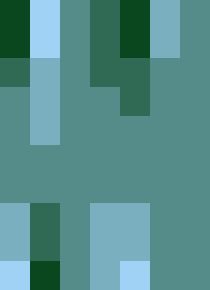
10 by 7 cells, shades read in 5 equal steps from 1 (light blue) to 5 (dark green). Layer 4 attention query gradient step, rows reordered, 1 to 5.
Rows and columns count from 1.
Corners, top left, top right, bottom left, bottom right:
5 3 1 3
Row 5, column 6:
3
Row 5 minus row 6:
0 -1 0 0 0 0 0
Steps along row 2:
down up up up down up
